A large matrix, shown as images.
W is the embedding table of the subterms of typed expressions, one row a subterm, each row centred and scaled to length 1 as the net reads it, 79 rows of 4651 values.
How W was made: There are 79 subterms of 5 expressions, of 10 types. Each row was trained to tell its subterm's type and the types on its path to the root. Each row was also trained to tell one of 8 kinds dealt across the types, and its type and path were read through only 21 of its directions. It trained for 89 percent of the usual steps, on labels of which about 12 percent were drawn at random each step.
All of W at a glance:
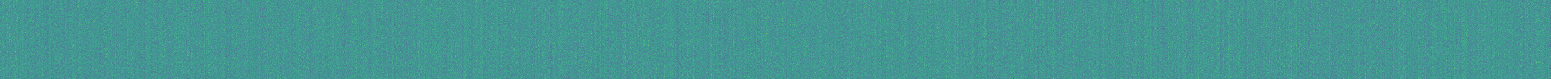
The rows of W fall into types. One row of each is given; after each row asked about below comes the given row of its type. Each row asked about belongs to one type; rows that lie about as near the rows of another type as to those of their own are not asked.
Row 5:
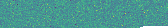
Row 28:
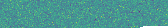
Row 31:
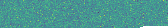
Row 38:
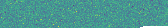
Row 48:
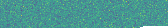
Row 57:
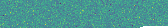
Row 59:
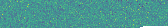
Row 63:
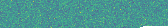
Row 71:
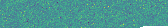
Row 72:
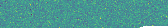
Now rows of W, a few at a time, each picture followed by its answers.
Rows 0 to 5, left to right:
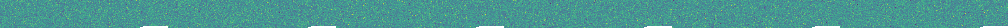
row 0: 28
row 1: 28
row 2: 59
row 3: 63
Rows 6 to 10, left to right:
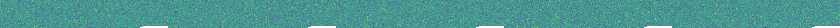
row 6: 59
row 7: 28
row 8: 28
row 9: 38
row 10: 57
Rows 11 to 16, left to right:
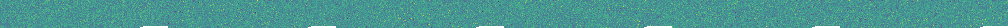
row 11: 59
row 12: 72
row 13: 71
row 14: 48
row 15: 5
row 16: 63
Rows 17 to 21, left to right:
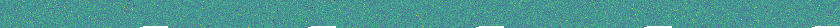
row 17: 28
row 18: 38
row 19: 31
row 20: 38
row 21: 31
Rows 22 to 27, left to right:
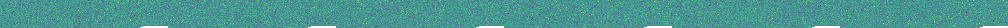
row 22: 57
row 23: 31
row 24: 59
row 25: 38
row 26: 28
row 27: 72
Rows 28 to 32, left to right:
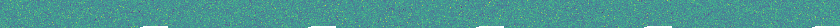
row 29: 63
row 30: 63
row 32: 48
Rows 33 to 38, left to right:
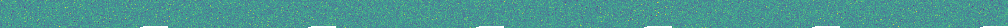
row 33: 5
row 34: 48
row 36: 72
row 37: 31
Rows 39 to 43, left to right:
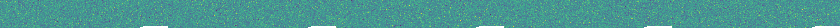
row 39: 57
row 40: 48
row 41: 5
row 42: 28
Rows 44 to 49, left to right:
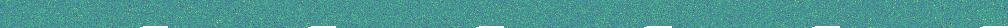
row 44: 28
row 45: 31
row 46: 59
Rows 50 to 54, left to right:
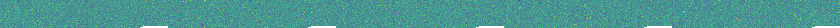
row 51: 72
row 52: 57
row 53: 38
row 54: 63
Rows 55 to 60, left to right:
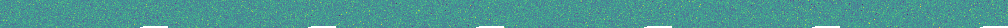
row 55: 48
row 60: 57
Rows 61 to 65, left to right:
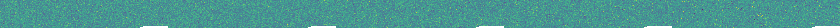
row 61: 31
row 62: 31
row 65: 72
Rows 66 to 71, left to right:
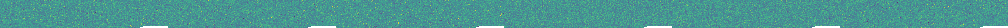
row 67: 48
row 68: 31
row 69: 59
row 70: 48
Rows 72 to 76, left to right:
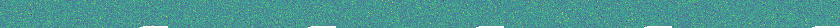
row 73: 59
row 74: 38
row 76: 71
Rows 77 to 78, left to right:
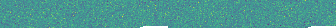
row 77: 57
